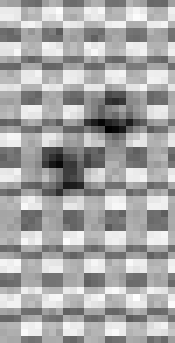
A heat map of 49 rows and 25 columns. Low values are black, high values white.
The ninth with the lowest average is the centre. Horizontal stripes repeat 11 times down the table. There are two dips. No overall slope runs across the table.
